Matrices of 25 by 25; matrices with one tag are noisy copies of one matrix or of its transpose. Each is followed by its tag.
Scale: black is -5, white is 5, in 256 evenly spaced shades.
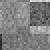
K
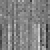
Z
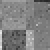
K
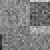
K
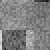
K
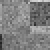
K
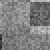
K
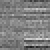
Z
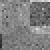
K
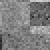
K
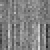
Z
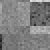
K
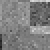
K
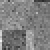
K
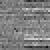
Z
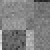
K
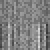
Z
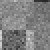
K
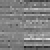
Z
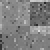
K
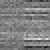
Z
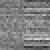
Z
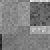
K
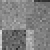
K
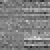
Z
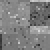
K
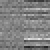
Z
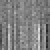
Z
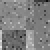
K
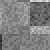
K
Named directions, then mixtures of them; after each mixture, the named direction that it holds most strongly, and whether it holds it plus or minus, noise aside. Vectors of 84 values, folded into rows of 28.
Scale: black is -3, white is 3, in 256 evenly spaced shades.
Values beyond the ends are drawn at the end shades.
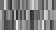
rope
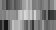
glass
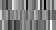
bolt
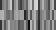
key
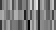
key, plus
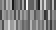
bolt, minus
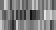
rope, plus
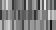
bolt, minus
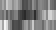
glass, minus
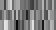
rope, minus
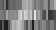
glass, plus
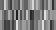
rope, plus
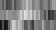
glass, plus
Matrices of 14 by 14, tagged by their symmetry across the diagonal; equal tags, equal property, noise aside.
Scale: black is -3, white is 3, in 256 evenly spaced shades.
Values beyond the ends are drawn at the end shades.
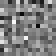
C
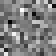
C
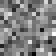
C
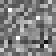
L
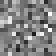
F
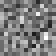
F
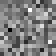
C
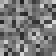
L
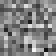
F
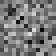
L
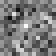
L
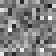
F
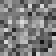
L
